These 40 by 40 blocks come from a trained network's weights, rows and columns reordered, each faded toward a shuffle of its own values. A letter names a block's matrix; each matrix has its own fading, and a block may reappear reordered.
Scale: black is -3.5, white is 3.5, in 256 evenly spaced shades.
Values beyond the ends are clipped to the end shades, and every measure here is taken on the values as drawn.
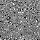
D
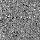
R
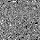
R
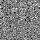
R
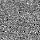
R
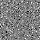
D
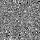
R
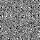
R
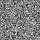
R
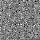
R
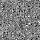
R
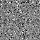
D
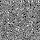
R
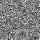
R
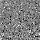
D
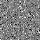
D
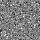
D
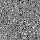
D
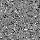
D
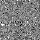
R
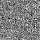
R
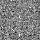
R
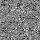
D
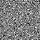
D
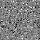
D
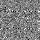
R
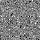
R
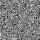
R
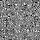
D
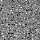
D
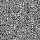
R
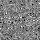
R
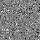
D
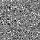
D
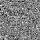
D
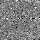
R
